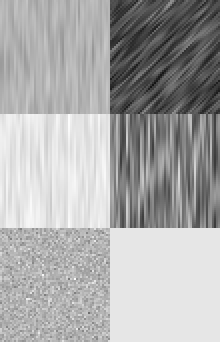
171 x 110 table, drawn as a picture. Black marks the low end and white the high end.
The table splits into 3 rows of 2 panels. Panel 1,1: high, streaked downward, faint in contrast. Panel 1,2: low, slanting up to the right. Panel 2,1: very high, streaked downward, faint in contrast. Panel 2,2: middling, streaked downward, strong in contrast. Panel 3,1: high, fine-grained. Panel 3,2: very high, flat.
